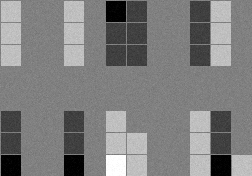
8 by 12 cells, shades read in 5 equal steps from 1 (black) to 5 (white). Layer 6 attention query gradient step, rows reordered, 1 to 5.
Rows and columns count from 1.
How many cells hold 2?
14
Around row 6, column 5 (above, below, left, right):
3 3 2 4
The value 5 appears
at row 8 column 6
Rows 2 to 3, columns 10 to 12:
2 4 3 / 2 4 3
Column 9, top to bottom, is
3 3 3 3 3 3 3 3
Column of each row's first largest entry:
1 1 1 1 1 6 6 6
